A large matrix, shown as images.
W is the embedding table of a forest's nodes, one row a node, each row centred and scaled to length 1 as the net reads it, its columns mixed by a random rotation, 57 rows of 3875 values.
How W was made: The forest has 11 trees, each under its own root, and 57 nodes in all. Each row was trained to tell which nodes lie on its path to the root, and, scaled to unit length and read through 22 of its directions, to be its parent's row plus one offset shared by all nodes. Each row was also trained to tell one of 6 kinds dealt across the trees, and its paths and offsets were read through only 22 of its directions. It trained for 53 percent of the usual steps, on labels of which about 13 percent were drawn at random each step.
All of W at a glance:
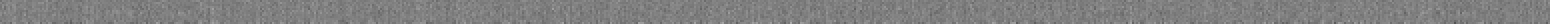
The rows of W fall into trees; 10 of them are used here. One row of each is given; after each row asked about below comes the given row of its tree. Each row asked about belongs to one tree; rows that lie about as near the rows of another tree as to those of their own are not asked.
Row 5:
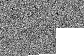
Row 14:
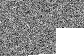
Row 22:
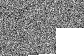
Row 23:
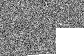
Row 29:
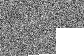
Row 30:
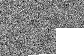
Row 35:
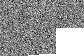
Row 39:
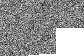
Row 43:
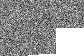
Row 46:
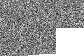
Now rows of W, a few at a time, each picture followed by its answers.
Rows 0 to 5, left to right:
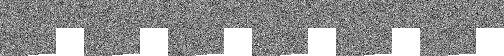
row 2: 39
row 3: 43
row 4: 14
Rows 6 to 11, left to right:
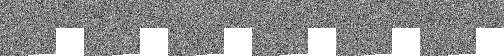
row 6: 30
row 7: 22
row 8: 5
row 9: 23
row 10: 5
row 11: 29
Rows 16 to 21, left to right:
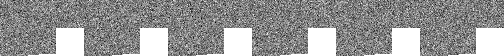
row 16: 43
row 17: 22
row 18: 22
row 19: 43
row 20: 39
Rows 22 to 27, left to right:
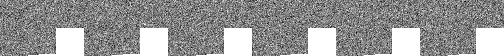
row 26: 5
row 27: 5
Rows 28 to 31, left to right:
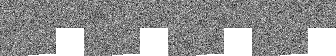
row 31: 14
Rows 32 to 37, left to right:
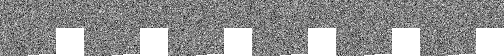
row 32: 29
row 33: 35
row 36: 30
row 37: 30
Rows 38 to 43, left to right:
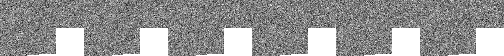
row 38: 23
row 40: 5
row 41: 35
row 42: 29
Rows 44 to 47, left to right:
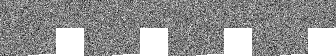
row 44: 23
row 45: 43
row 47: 29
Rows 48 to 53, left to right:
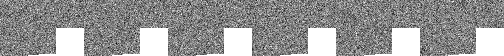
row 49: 39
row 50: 22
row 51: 22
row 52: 46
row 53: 14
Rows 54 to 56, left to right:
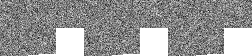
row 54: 39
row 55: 43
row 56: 22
